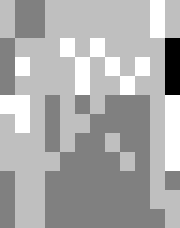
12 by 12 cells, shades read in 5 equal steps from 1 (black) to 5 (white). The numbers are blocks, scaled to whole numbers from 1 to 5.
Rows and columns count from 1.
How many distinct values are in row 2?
3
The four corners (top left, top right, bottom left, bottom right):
4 4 3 4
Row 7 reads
4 5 4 3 4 4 3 3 3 3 4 5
